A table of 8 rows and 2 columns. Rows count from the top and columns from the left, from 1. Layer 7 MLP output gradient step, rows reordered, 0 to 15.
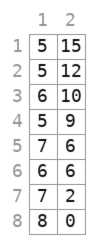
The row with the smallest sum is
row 8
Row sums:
20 17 16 14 13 12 9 8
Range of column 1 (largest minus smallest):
3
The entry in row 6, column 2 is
6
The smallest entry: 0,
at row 8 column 2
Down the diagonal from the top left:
5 12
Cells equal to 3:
0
